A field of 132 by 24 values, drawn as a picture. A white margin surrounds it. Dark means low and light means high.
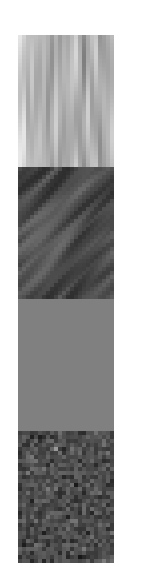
The table splits into 4 rows of 1 panel. Panel 1,1: high, streaked downward. Panel 2,1: low, slanting up to the right. Panel 3,1: middling, flat. Panel 4,1: low, fine-grained.
